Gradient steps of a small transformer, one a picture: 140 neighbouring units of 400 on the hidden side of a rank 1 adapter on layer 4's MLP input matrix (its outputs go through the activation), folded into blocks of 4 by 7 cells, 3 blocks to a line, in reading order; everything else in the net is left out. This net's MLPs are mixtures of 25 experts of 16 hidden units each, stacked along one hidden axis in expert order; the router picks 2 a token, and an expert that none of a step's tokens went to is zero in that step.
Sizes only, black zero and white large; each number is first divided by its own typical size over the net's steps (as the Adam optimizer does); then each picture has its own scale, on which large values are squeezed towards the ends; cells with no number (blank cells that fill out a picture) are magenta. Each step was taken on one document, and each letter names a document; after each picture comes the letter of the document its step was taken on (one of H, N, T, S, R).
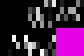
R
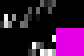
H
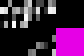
H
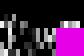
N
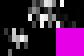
R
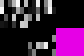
H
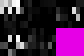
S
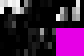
S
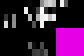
R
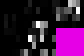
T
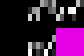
R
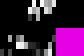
R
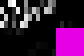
H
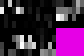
T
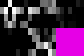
H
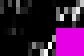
T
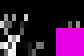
N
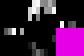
R
